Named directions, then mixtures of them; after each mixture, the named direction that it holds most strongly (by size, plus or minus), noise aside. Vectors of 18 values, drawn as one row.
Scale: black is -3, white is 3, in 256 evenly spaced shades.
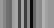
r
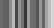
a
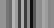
r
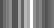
r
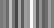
r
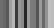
a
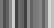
a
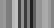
r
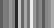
r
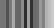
a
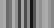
r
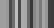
a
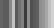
a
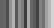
a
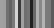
r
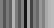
a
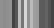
r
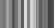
r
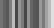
a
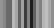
r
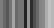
a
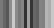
a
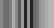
r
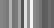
r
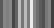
r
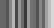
a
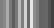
r
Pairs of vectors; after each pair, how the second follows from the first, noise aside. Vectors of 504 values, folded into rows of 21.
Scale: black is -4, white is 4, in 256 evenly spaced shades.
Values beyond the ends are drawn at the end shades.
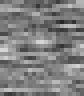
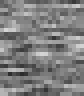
reversed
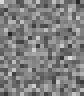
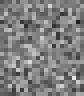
shuffled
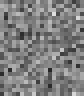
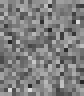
shuffled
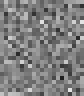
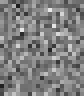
shuffled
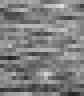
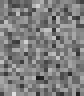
shuffled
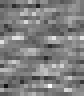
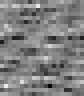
negated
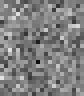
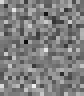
shuffled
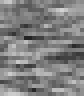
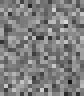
shuffled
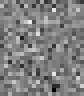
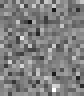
negated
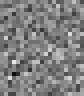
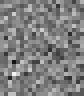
negated
